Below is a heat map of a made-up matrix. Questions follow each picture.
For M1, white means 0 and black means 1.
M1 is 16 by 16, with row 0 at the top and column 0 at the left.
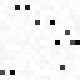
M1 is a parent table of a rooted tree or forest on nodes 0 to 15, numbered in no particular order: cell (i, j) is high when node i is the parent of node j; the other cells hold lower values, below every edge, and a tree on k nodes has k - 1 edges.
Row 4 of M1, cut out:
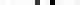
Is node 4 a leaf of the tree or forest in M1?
no
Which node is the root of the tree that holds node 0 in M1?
8
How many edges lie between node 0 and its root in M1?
2
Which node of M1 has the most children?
8
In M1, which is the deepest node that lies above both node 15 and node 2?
8
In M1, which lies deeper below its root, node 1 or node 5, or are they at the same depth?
node 5
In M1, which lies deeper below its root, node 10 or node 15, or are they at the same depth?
the same depth
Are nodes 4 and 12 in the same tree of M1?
no
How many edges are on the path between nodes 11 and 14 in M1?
2
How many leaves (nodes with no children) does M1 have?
10
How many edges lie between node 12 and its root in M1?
2
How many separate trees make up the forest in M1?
5
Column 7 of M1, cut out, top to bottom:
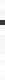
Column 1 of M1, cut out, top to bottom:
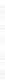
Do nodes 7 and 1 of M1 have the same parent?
no
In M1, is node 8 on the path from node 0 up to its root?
yes
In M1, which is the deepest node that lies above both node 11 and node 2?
8
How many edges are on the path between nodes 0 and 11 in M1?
3
